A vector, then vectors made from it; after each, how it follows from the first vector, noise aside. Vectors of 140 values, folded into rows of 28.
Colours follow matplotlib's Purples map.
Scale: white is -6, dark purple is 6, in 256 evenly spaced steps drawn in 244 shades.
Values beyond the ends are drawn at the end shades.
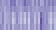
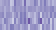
sign-scrambled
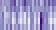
scaled up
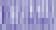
wrapped around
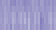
shrunk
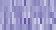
sign-scrambled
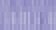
shrunk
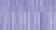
shrunk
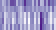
scaled up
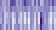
scaled up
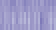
shrunk
